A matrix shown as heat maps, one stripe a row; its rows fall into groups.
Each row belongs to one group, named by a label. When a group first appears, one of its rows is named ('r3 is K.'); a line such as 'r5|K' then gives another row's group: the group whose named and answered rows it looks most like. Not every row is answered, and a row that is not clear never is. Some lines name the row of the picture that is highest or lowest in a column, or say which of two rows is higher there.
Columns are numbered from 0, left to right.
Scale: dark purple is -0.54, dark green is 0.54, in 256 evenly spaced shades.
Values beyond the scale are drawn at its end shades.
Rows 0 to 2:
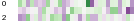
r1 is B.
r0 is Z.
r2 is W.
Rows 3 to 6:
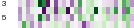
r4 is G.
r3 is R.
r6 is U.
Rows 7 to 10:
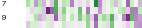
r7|Z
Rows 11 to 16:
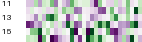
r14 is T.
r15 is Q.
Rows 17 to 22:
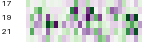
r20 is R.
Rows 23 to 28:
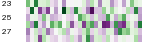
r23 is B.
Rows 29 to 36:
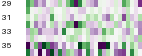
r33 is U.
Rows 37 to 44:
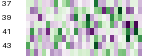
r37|Z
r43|Z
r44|G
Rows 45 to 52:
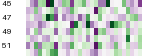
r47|R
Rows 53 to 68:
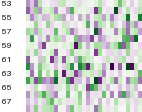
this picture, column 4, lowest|59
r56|U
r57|Z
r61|G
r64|Z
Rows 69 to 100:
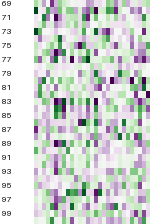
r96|W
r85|R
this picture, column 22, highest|86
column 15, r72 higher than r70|Yes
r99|U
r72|W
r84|R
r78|Q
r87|G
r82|U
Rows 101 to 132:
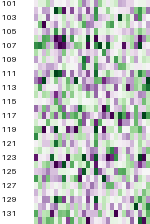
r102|R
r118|Q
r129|R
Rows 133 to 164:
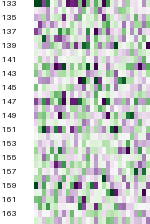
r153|B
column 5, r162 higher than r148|Yes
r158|Z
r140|T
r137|W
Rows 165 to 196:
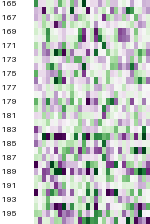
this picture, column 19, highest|179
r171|Z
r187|Z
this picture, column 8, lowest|195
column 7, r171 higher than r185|Yes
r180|Z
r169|Q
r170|Q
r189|R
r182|Q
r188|G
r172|R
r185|W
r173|T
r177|W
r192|G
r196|B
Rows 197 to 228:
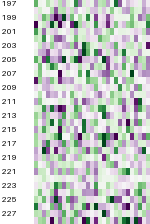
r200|G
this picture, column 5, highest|225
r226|T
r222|Q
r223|R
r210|U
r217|Z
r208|G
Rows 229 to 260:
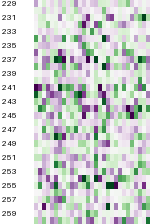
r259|B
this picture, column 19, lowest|231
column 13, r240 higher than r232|Yes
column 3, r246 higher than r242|Yes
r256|R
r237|R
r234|Z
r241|W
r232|Q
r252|R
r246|Z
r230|Z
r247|W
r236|G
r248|R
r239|R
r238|Z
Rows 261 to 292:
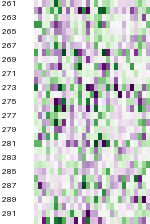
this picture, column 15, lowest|274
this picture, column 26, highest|276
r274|Q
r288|Z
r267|R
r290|R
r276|R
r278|R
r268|Z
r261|R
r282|Q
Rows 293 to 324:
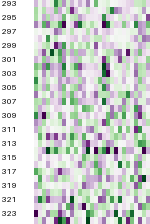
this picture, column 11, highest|296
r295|Z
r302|Z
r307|Z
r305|Z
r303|Z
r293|R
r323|G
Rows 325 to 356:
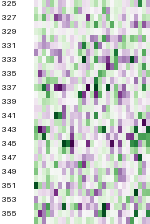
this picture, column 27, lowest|342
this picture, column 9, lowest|345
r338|Q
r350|Q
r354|Z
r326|Z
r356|T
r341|R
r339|Q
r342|B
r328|U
